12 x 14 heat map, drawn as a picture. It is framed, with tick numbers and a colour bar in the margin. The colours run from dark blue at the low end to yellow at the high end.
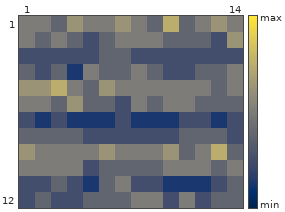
The values follow a bell shape. On average the colour sits 40% of the way up the scale. There is no seam. Stripes running across repeat 3 times from top to bottom.
